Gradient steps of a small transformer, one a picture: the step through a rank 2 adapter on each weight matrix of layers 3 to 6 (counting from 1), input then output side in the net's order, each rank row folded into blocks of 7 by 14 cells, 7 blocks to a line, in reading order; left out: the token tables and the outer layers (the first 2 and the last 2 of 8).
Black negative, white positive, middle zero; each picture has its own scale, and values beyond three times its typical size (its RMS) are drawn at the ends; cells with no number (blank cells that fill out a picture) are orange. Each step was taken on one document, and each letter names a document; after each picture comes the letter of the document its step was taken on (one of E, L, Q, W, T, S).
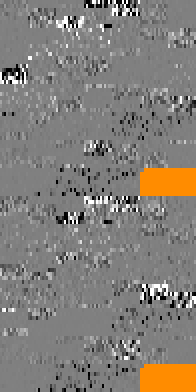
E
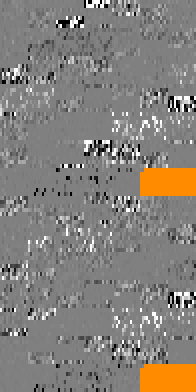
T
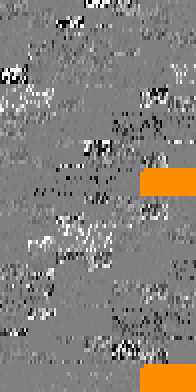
T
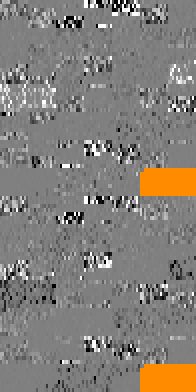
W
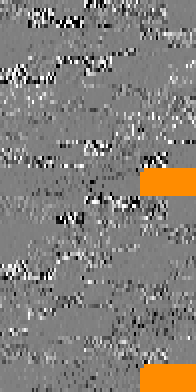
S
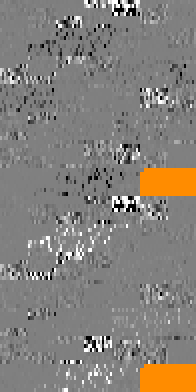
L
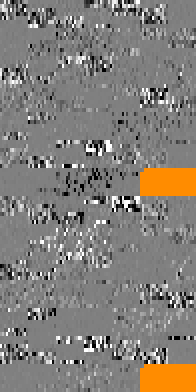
L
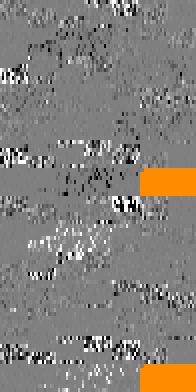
L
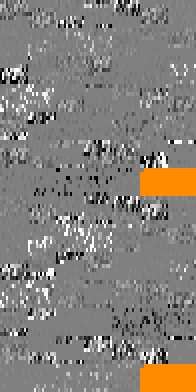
T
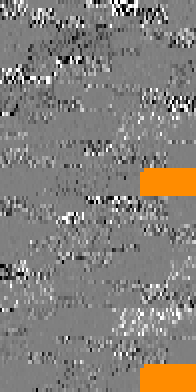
S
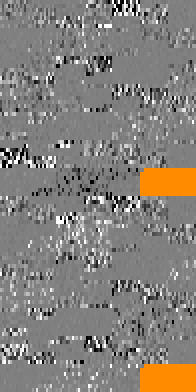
S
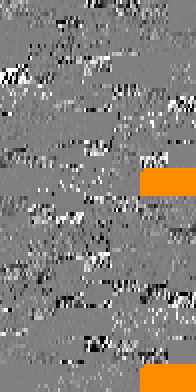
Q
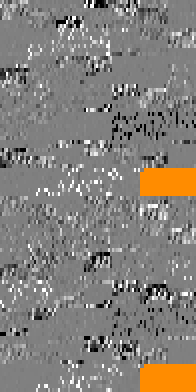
Q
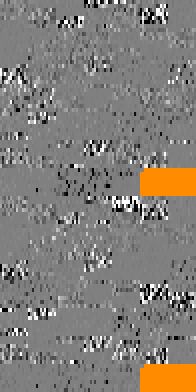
L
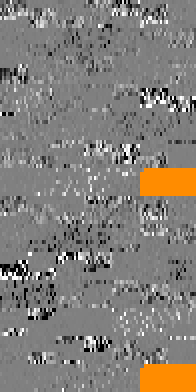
E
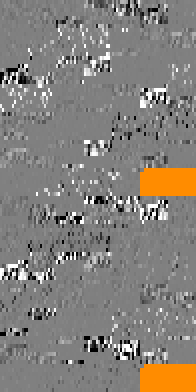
Q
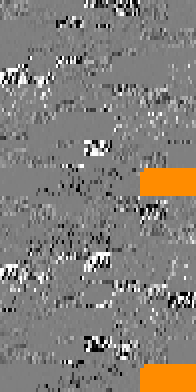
Q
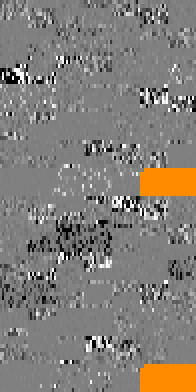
W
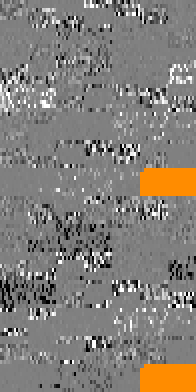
W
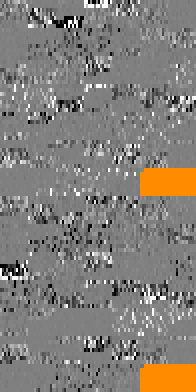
E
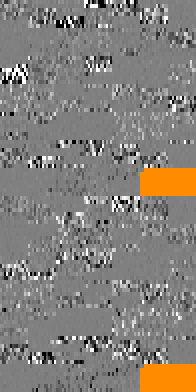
S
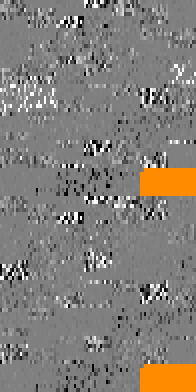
L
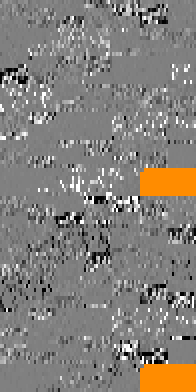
Q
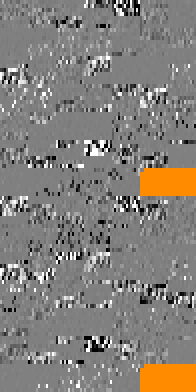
Q
